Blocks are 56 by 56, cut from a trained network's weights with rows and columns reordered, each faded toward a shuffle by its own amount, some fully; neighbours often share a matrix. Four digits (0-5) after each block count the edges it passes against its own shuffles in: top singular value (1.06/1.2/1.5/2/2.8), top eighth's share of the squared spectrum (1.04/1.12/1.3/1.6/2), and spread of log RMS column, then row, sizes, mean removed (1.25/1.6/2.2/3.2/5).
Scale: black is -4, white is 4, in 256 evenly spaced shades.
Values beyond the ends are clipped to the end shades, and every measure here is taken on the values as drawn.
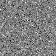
0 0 0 0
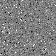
0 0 0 0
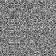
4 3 0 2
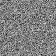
2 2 0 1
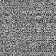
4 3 1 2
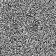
0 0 0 0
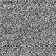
3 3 0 2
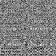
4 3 0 2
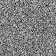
0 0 0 0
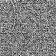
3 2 0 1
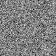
2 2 0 0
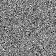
0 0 0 0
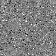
2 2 0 1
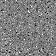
1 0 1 0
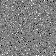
0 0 0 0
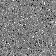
1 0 0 0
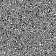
1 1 0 0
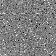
2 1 0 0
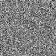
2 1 0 0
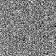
3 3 1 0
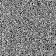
2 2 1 1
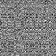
4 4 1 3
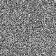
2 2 0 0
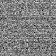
3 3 1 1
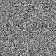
2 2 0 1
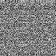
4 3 0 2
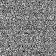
2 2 0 0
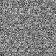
3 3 1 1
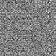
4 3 1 2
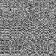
4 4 1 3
